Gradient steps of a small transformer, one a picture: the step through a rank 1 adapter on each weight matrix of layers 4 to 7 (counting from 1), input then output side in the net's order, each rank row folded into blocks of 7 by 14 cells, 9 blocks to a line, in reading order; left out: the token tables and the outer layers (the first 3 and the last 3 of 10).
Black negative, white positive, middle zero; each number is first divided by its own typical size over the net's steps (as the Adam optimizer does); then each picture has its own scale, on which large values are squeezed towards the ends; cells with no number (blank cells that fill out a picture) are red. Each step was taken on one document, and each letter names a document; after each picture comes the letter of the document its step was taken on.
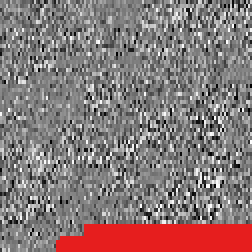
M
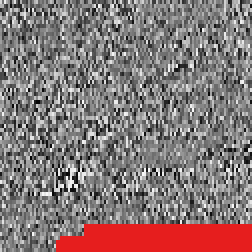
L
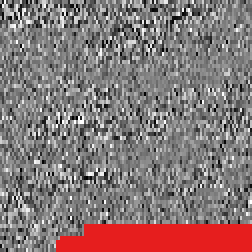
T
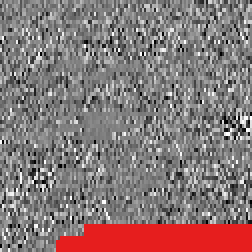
T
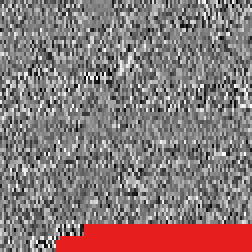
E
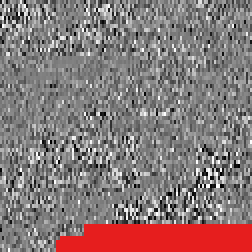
M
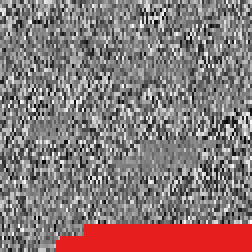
L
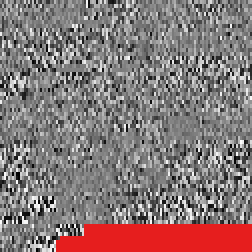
E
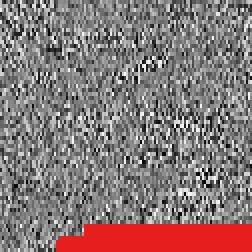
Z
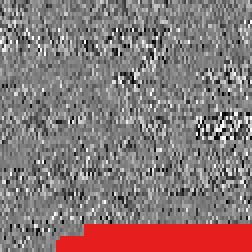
T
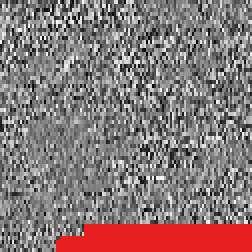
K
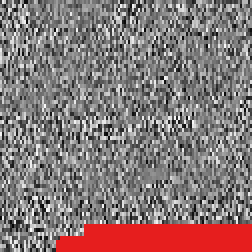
Z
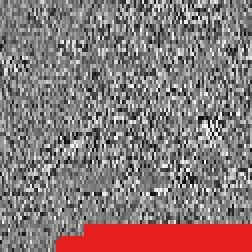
K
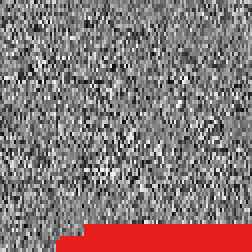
Z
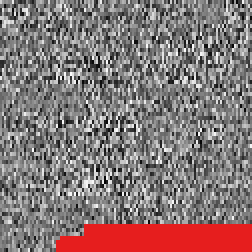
Z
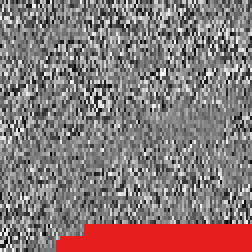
K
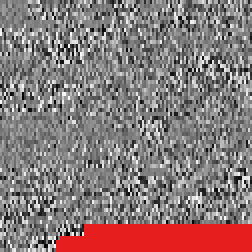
E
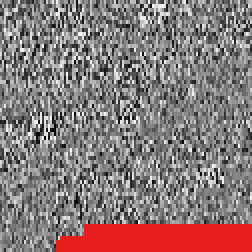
L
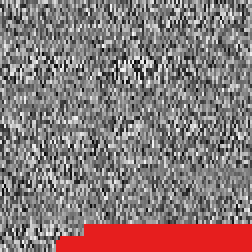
Z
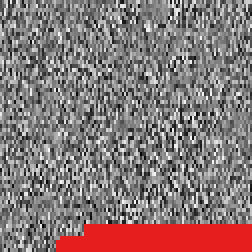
Z
